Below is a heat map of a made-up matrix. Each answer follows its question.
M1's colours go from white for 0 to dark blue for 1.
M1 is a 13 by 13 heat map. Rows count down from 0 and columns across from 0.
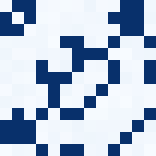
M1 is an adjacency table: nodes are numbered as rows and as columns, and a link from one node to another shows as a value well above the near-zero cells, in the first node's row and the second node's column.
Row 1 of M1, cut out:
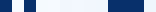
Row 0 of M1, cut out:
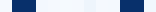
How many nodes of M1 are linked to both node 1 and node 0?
3
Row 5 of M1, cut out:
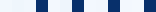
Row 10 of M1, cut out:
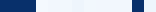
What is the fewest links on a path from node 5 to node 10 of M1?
3
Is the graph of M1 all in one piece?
yes
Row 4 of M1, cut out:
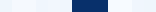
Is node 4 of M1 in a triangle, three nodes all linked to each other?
yes
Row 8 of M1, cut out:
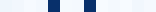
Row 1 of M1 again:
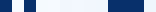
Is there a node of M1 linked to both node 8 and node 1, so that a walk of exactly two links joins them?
no
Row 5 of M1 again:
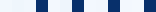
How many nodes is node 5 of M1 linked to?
4
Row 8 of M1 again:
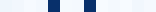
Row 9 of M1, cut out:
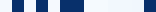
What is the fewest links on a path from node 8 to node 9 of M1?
3
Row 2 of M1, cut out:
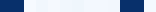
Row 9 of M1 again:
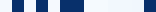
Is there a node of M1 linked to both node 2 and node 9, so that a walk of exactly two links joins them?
yes
